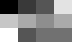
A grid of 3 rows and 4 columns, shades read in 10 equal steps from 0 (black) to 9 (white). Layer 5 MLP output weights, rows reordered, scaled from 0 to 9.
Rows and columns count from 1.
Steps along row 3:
down up same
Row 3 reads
9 3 4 4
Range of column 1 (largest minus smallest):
9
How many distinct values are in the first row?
4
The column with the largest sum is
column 4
